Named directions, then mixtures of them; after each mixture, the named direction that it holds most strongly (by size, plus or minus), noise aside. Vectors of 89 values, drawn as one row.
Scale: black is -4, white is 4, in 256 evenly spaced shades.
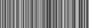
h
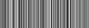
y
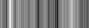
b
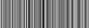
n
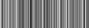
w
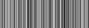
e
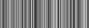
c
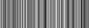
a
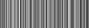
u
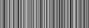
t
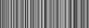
n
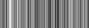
b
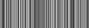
u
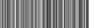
h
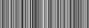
c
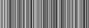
c
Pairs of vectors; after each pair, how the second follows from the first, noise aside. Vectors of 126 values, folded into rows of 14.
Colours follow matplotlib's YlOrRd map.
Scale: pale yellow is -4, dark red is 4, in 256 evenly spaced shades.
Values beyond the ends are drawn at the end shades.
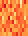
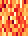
scaled up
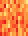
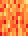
copied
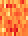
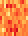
copied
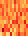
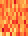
copied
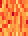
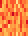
copied
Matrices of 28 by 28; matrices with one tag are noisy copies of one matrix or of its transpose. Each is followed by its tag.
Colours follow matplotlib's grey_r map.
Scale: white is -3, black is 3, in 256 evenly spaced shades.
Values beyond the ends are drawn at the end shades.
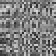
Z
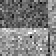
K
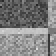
K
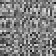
Z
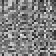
Z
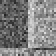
K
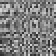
Z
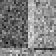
K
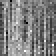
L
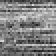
L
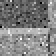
K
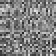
Z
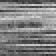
L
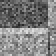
K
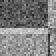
K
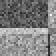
K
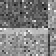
K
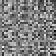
Z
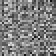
Z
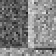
K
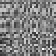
Z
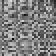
Z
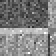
K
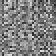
Z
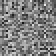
Z
